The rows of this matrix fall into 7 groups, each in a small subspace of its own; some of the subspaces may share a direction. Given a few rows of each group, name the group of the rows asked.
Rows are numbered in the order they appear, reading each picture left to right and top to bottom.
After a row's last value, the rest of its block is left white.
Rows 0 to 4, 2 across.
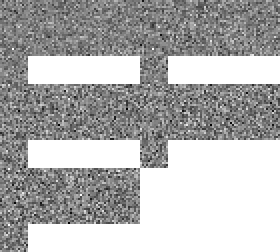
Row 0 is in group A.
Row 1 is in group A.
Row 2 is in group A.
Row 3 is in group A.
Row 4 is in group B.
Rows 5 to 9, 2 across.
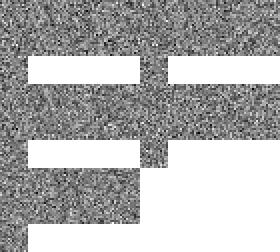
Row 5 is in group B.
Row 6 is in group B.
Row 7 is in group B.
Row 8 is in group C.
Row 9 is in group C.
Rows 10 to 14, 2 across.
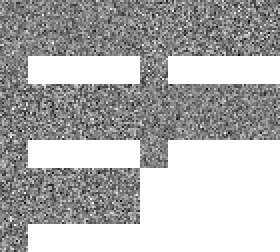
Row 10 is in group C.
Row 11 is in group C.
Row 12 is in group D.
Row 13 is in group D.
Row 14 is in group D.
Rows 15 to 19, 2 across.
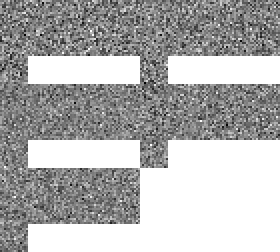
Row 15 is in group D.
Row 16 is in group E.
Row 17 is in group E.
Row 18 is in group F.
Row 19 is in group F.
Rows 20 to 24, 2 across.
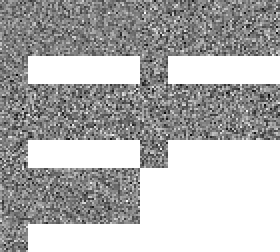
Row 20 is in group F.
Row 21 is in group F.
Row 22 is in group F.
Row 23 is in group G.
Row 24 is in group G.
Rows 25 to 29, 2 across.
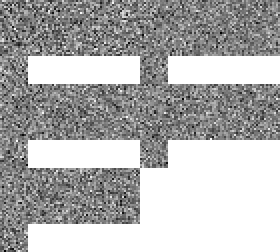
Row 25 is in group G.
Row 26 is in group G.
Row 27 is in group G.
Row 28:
C
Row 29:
E
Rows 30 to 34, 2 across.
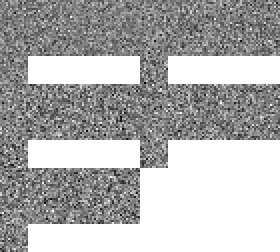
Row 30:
F
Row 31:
E
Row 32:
E
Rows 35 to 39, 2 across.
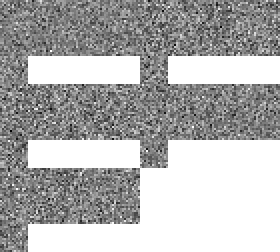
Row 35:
G
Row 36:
B
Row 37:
C
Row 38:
C
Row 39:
D
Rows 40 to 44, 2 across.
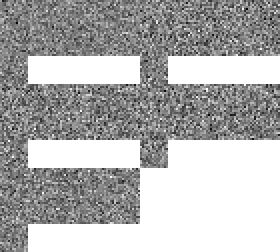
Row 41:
A
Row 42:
B
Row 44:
C
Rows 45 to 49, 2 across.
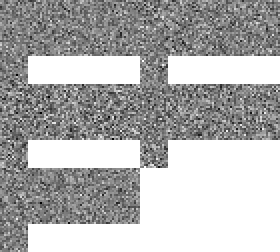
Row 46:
G
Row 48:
E
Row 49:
B
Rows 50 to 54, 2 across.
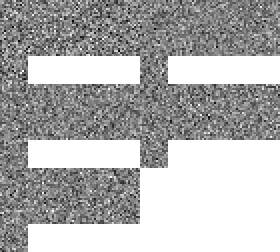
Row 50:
A
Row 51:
G
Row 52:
B
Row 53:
E
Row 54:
C
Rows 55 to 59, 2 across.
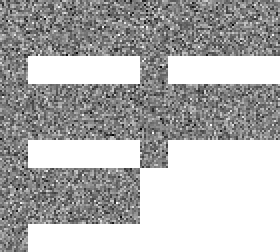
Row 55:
B
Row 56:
G
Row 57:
F
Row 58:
A
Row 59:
A
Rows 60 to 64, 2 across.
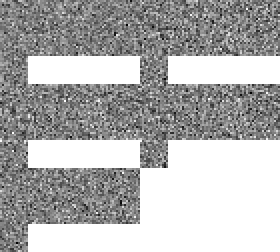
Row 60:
B
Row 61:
A
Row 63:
A
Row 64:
F
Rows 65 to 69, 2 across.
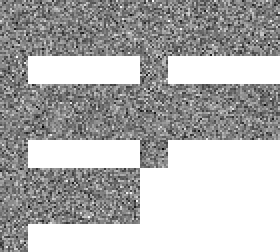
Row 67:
G
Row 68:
G
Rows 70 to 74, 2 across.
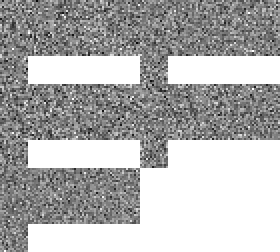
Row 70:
A
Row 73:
C
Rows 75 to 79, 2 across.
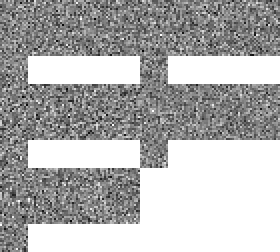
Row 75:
C
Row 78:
A
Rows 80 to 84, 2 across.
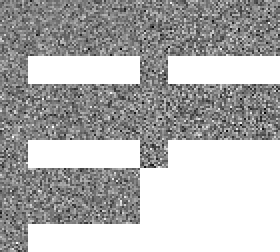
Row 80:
D
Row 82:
C
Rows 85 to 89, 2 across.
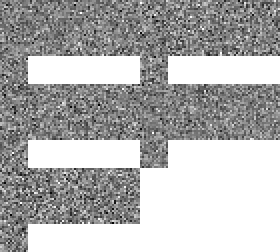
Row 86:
D
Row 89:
C
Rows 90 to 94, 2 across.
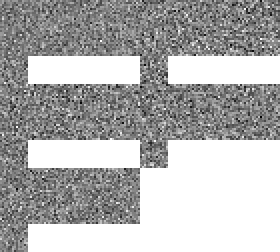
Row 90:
E
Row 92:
C
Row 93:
D
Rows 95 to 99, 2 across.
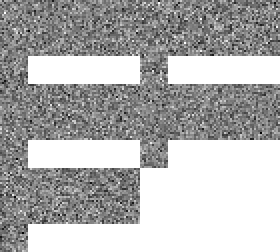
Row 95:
F
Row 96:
F
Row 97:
E
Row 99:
G
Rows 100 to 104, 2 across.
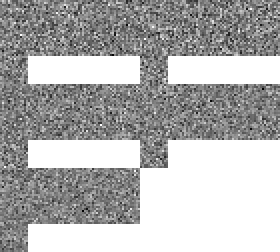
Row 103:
F
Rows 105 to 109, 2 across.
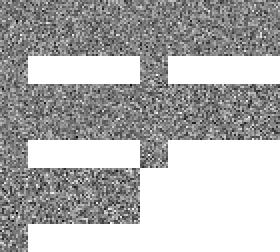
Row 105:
A
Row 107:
B
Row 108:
C
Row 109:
B
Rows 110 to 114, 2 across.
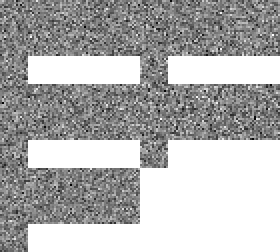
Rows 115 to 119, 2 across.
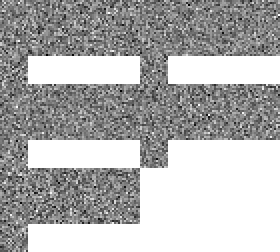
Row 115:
F
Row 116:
G
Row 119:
C
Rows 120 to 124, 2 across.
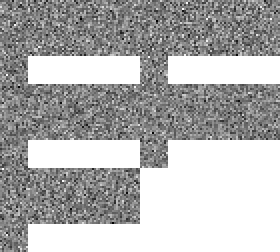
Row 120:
C
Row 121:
A
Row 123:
A
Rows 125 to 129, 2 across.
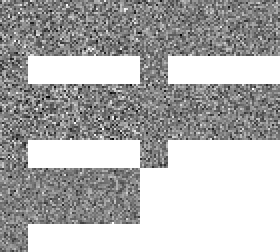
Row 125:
D
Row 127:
C
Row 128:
C
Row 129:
C
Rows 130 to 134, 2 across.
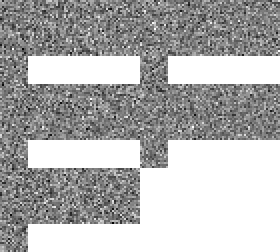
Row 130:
A
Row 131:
F
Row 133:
C
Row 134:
C
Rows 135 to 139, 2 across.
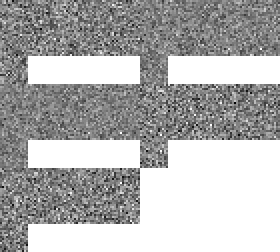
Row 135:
C
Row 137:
D
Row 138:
C
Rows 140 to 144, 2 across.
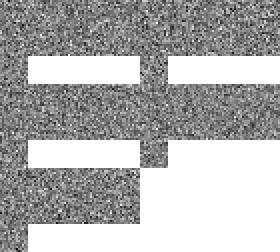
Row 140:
B
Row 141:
G
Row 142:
A
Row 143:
B
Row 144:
F
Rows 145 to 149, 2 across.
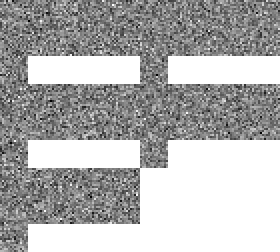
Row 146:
E
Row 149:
F
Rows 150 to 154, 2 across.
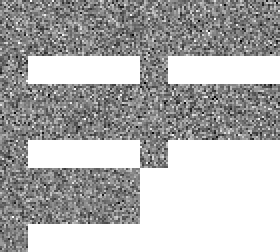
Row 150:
G
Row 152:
G
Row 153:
B
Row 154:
B
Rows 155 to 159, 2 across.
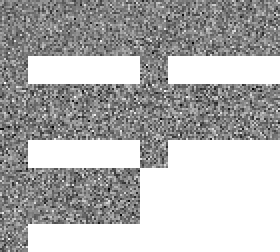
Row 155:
E
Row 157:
C
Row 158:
C
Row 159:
C
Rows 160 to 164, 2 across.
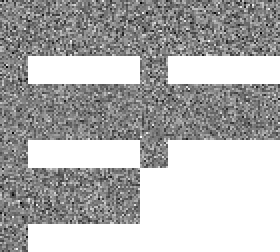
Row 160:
C
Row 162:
A
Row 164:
A
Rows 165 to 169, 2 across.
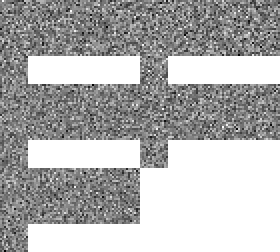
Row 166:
C
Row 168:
F
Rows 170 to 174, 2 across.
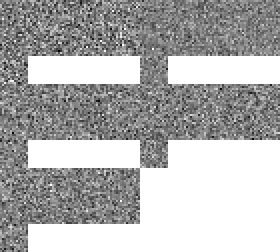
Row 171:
A
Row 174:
D
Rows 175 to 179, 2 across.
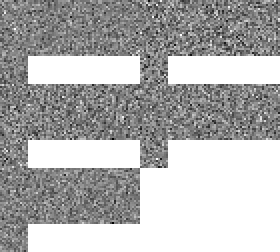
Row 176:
B
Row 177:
C
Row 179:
C
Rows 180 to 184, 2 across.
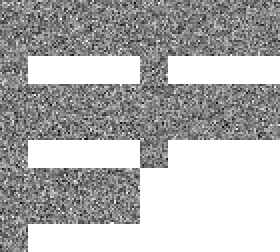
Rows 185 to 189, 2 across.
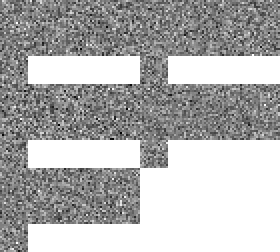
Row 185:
G
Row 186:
C
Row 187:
D
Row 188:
G
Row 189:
E
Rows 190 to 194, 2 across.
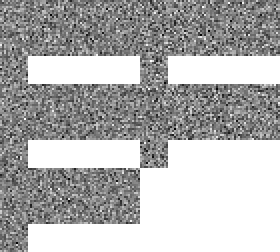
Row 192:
D
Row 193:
B
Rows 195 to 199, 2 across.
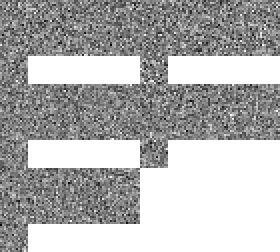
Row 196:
E
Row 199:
A
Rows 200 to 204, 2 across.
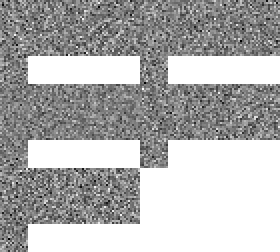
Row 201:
E
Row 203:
B
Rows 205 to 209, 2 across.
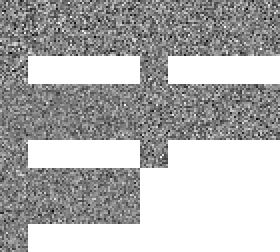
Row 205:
F
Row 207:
G
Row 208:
A
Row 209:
C
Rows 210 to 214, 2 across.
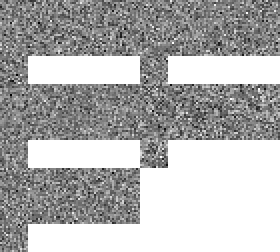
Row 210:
E
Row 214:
C
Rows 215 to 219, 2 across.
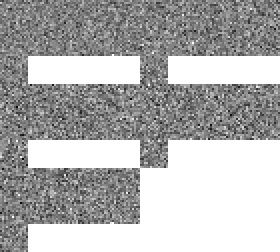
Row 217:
G
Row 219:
A
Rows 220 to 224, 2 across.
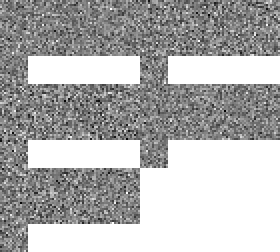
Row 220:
C
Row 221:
A
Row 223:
A
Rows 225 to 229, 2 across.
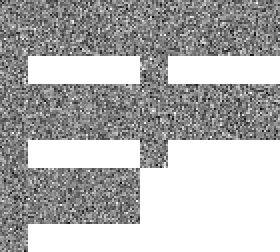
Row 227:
B
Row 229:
F
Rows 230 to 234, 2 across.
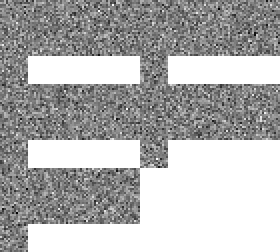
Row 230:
C
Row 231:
B
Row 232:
B
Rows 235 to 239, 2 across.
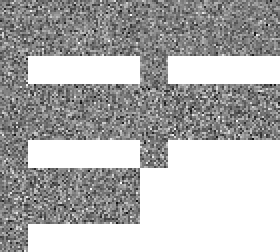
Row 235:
G
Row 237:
C
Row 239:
F
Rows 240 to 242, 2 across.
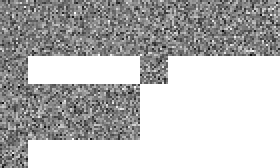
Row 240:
C
